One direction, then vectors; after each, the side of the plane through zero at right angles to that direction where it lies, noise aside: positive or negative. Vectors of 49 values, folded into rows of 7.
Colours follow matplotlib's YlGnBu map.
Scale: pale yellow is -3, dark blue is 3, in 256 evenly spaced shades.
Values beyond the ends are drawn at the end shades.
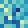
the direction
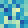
negative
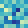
positive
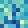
positive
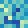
positive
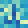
positive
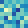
positive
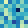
positive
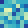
positive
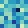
positive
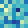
positive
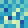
negative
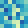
negative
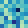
positive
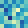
negative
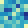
negative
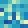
positive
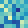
positive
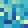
positive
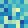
negative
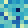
positive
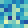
negative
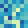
negative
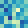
negative
